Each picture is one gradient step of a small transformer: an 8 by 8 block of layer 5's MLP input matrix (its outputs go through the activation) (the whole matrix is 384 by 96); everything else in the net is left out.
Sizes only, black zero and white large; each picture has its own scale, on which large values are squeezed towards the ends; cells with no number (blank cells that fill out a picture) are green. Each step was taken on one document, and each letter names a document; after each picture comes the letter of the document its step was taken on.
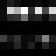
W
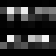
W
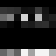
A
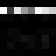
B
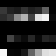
A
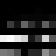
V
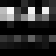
W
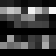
W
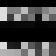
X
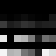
V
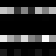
B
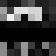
X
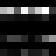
B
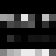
A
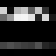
X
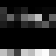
A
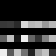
V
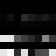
V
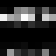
X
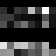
X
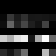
V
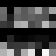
X
